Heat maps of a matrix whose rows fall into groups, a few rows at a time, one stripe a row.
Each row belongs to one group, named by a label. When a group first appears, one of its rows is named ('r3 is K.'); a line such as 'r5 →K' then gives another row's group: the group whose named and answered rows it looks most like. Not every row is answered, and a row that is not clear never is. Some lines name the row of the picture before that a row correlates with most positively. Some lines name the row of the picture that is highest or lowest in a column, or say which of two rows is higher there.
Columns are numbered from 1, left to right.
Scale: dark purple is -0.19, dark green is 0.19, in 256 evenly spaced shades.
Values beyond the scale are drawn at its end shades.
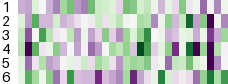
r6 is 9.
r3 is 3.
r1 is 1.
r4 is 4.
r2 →4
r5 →3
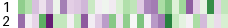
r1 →9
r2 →1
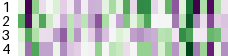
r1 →4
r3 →9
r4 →4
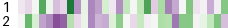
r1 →3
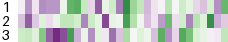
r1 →1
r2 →1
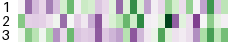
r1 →1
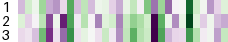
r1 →3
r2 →3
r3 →3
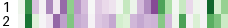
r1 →9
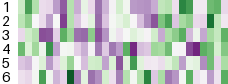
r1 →9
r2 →9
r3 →1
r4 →9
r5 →1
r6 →3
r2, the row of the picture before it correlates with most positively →1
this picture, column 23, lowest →6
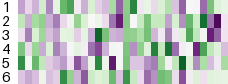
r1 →1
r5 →9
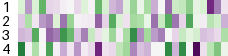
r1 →3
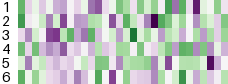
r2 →9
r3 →1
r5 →3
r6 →9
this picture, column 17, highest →3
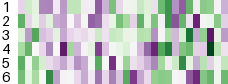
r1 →4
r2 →4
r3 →4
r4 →9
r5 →9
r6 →9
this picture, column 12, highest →5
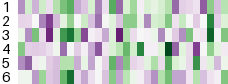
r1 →1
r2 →1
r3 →1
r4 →4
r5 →1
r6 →1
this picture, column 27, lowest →1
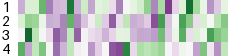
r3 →9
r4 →3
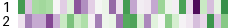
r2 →1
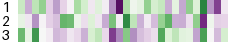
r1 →3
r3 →9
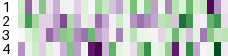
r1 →3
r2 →9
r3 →1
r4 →4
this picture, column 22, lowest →1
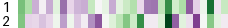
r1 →9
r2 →4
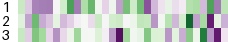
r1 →1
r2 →4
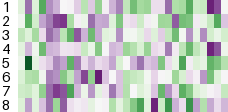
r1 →3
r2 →4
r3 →1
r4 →3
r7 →3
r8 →4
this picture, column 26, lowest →8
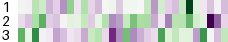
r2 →3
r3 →9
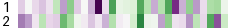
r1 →4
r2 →1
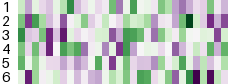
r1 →1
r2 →3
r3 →3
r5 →9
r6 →4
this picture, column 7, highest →4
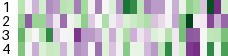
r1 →1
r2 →3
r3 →9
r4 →9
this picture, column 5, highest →3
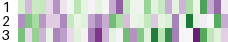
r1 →3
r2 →4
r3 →4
